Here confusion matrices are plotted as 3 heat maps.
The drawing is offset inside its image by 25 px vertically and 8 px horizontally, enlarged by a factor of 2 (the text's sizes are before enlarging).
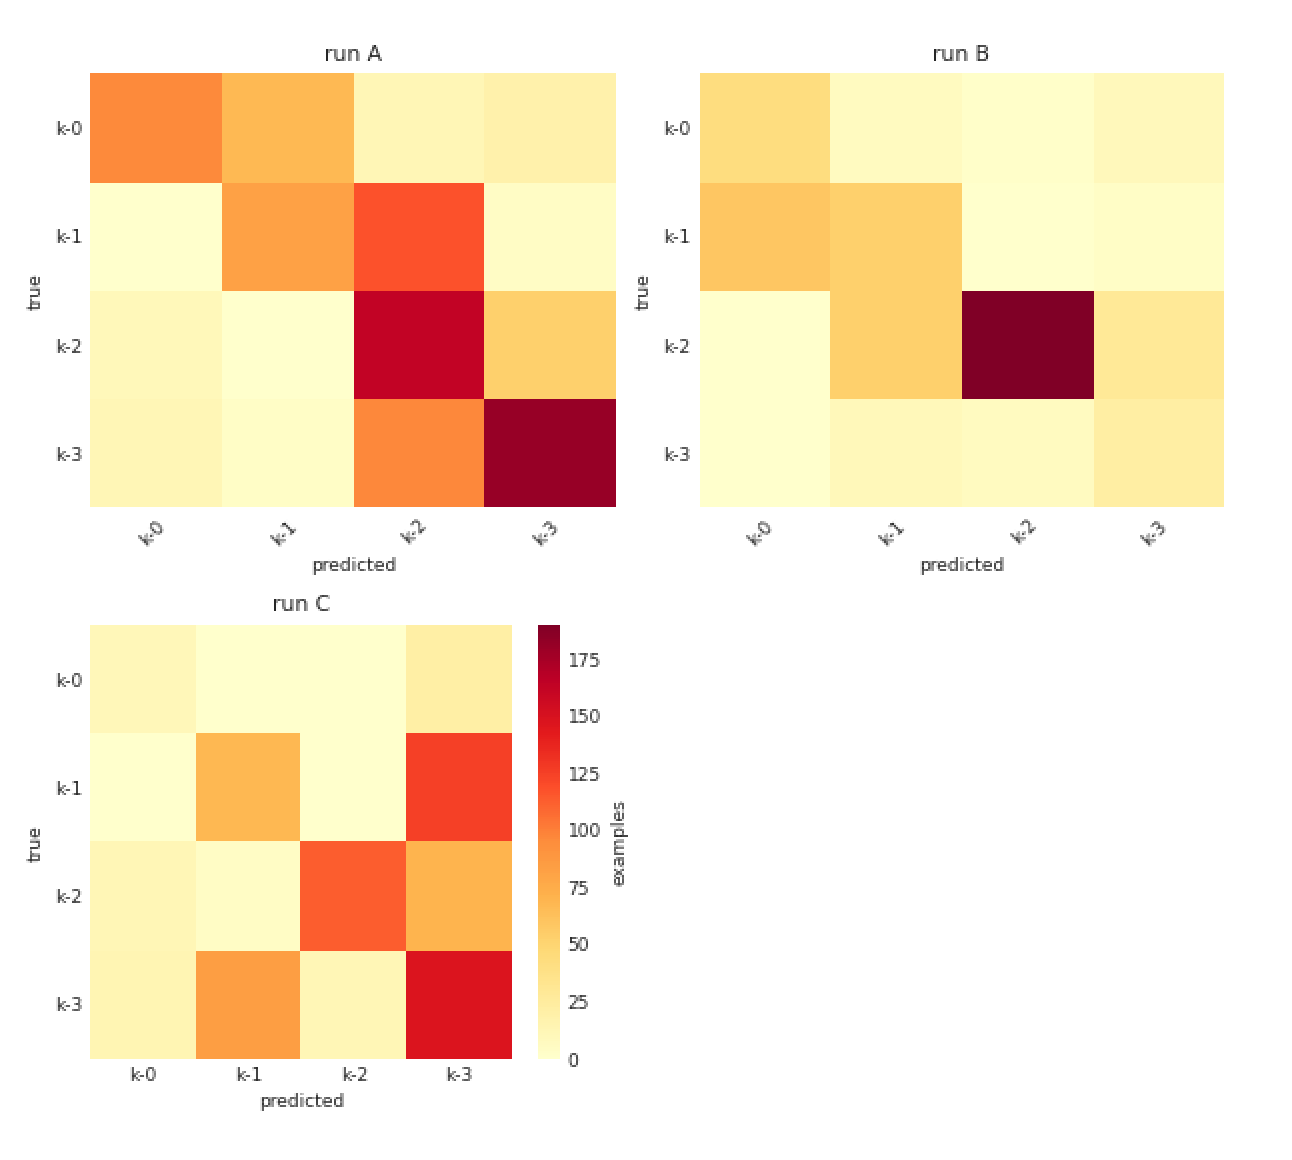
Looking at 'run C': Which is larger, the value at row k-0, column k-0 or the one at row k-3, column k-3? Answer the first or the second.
the second
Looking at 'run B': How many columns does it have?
4
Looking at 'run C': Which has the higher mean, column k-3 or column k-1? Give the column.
k-3
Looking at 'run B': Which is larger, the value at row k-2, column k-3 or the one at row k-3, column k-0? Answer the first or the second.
the first
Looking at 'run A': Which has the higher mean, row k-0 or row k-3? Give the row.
k-3
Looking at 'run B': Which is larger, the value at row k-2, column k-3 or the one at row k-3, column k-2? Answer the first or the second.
the first
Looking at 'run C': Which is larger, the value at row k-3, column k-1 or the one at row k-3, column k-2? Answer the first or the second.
the first
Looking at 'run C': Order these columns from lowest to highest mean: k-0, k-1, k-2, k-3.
k-0, k-2, k-1, k-3
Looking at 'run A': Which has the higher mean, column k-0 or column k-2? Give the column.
k-2
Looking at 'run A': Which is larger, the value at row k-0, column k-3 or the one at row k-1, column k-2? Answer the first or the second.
the second
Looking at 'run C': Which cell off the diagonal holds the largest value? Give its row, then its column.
k-1, k-3
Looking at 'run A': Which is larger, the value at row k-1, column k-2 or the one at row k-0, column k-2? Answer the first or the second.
the first
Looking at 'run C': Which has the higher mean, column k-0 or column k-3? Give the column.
k-3
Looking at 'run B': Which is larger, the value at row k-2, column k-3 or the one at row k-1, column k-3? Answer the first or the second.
the first
